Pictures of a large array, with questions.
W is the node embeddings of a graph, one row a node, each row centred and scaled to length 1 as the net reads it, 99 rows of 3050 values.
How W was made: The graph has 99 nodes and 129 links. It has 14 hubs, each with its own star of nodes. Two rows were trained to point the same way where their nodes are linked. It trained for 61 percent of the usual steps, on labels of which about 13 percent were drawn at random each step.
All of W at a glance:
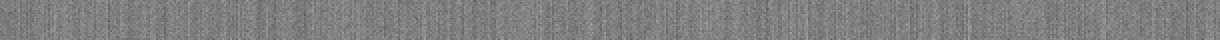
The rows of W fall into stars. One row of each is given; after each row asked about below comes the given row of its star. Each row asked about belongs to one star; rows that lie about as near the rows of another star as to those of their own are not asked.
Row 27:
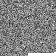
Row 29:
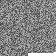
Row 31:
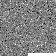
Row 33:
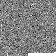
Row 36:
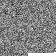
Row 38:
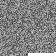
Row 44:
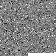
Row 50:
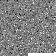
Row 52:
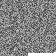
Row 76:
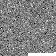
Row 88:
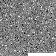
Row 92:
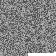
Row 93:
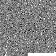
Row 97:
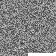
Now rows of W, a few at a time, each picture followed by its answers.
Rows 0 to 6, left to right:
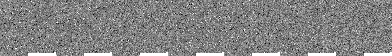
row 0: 50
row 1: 31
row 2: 52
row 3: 50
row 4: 52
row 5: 92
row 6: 27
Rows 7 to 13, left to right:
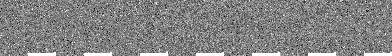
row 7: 92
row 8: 93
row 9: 92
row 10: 36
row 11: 31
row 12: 50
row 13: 92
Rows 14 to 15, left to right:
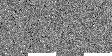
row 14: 29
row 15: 93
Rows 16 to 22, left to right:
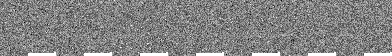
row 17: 88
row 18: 44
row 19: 44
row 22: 44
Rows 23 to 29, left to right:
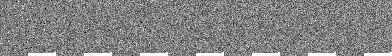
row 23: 36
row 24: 29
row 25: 36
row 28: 97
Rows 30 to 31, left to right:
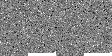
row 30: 36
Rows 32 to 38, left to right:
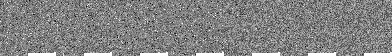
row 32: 92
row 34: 27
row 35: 33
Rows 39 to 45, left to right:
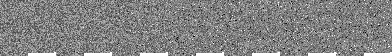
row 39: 31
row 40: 76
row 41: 44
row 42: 33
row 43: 92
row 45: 76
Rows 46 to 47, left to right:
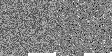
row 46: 88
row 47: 93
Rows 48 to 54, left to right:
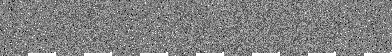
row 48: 93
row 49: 88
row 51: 38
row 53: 36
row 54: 27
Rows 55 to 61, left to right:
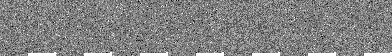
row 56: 93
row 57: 92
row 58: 88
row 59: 27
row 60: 44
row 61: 88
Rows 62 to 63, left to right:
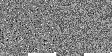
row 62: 38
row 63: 76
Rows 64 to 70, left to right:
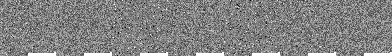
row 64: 38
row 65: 38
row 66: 27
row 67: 44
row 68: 76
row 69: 31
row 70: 76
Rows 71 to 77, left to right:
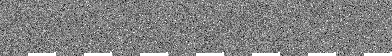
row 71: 44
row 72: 33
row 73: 29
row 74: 44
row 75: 38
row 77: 38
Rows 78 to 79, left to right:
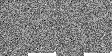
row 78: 29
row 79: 93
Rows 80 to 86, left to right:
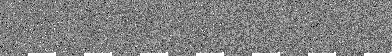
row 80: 29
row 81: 33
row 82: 88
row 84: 36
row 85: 52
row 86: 29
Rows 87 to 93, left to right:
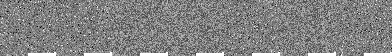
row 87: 31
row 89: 50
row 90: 33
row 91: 27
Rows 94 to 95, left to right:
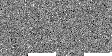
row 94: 29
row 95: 88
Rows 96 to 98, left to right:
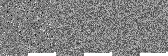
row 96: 31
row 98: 93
